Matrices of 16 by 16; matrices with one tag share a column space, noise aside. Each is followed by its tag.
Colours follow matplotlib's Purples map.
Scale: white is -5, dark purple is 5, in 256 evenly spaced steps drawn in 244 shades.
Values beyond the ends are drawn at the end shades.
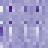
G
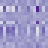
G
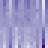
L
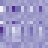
G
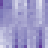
L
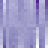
L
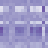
G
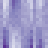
L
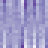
L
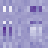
G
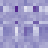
G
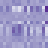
G
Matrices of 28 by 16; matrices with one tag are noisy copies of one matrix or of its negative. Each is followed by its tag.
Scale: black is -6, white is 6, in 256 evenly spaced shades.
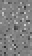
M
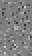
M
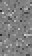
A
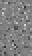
M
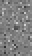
M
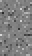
A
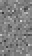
A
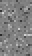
A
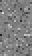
A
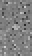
M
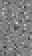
M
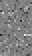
A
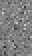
M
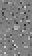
M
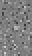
M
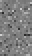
A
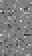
A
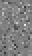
M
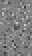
M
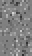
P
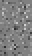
M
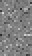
A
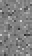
A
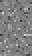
A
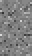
A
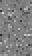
A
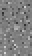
M
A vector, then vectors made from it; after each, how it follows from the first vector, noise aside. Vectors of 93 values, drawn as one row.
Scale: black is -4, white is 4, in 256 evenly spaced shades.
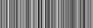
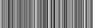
reversed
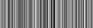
reversed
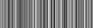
reversed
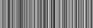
reversed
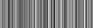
reversed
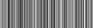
reversed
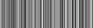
wrapped around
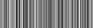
wrapped around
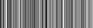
wrapped around
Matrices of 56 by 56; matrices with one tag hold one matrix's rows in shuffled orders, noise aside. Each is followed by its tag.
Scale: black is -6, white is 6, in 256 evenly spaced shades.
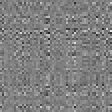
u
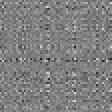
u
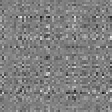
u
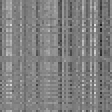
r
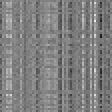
r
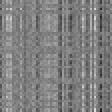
r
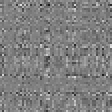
u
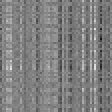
r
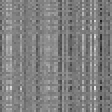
r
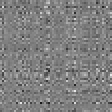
u
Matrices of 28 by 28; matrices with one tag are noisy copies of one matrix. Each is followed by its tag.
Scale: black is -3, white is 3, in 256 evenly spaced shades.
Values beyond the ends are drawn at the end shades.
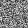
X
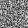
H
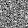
H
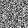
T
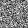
X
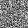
H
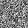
T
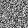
T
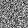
T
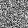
H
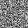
H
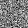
H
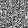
H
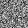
T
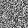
T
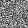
X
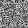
X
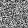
X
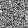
H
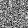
H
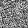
X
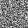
H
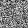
X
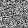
X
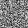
H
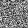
X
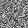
T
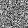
H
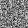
H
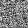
X
